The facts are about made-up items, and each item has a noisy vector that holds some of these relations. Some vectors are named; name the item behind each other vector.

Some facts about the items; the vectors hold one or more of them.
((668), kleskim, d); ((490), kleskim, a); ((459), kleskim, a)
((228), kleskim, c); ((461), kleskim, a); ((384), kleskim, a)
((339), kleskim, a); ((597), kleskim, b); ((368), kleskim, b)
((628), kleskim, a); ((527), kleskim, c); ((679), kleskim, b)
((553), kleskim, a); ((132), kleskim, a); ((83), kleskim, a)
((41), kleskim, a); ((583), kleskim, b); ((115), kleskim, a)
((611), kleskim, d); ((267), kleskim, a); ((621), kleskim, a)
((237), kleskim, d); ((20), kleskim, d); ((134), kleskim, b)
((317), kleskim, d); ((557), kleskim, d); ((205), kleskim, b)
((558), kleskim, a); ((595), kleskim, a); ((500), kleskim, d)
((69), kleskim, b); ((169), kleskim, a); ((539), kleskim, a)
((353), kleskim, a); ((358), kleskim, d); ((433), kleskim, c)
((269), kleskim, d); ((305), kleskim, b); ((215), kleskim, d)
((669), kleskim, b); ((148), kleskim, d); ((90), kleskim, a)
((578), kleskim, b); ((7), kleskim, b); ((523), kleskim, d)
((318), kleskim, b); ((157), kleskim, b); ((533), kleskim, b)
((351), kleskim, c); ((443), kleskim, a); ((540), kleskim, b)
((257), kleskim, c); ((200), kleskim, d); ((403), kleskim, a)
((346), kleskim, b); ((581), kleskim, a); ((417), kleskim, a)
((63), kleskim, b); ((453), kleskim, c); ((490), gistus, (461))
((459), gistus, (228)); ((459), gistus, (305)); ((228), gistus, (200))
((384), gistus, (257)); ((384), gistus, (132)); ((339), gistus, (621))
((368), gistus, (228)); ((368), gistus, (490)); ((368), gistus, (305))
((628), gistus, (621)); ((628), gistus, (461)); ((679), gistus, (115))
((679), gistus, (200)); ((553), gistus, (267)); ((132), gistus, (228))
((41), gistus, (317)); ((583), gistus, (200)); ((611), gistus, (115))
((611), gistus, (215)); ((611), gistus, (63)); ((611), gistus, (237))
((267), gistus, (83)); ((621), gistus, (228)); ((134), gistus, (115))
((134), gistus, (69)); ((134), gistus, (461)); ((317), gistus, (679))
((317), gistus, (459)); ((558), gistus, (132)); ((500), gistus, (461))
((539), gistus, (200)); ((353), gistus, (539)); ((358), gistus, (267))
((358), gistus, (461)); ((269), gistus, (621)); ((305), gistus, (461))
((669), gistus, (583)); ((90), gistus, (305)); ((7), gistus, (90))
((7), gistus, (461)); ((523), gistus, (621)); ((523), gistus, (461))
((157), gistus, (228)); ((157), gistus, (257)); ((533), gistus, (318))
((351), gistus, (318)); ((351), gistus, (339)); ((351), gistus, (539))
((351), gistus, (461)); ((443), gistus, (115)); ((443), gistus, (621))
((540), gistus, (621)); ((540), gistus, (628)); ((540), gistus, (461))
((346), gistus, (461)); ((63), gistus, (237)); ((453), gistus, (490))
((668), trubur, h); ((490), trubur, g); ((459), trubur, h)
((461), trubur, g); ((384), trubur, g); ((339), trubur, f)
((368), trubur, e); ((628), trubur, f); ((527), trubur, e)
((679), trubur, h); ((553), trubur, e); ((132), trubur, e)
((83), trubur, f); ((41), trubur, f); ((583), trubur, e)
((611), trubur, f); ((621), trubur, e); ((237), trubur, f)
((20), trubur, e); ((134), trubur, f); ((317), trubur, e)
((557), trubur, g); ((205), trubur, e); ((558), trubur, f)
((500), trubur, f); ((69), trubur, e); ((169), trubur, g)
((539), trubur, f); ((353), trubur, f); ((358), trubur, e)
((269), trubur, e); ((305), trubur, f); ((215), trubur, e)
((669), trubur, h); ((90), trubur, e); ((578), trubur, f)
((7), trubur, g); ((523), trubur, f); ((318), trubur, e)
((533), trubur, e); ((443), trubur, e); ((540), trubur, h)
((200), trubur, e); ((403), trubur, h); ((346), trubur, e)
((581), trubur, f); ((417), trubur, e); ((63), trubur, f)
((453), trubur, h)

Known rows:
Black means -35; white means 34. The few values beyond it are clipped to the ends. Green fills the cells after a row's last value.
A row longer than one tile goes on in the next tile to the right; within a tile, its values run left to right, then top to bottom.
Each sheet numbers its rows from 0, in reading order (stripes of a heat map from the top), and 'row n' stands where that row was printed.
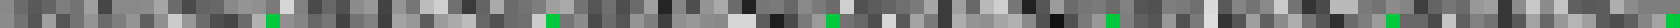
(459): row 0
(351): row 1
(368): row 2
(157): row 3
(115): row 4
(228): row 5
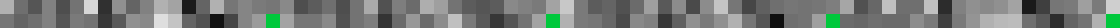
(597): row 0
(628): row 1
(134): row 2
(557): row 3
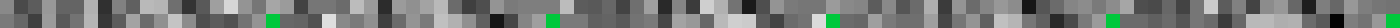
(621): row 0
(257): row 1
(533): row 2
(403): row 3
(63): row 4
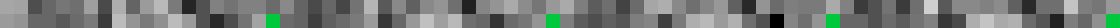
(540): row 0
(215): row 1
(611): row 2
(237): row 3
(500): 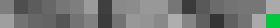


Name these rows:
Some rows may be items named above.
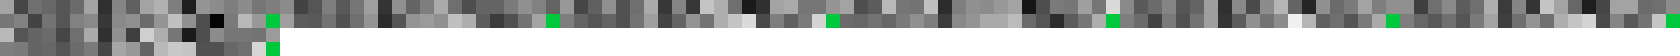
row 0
(583)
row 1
(305)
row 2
(318)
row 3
(557)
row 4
(90)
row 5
(318)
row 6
(533)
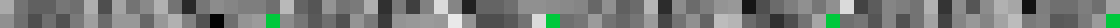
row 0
(679)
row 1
(7)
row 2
(403)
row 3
(553)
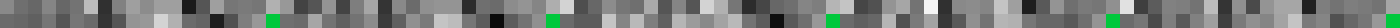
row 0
(148)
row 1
(581)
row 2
(384)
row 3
(267)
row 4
(553)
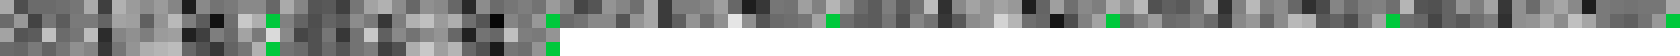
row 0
(669)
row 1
(611)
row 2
(490)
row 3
(148)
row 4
(453)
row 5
(358)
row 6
(557)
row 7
(237)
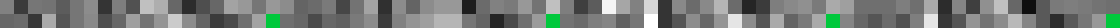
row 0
(132)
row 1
(20)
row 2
(461)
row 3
(69)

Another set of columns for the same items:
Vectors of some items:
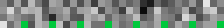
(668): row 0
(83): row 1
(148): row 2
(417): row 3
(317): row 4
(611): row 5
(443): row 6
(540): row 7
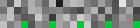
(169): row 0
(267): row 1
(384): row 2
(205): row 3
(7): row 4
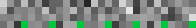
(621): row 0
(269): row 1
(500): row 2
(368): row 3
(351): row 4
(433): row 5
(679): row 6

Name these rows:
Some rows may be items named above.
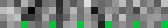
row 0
(553)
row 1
(63)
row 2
(134)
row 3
(200)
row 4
(490)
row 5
(90)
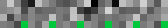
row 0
(533)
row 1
(157)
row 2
(443)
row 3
(237)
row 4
(157)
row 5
(621)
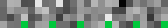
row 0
(669)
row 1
(540)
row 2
(115)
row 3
(459)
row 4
(215)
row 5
(583)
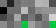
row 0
(63)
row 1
(669)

